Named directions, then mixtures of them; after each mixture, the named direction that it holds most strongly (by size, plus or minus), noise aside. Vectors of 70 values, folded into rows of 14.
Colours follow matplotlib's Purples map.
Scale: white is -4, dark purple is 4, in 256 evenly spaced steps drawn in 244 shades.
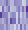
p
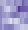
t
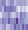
t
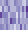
p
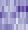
t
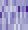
p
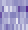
t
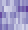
t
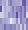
p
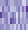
p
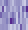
p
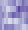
t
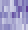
t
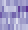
t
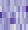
p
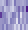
p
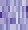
p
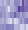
t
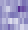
t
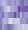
t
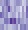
p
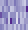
p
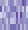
p
